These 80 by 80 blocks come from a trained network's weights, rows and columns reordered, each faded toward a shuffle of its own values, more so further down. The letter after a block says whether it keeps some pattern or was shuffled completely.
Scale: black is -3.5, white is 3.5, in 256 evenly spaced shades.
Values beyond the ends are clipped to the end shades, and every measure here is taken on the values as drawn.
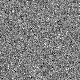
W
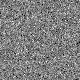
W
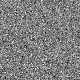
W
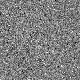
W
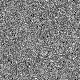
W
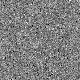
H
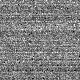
H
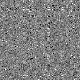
H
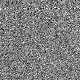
H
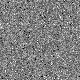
W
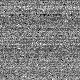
H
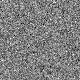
W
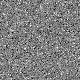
W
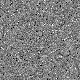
W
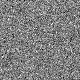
W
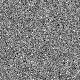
W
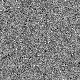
W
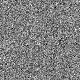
H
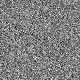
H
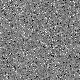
W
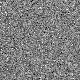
W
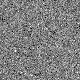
W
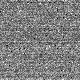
H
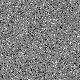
W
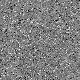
W
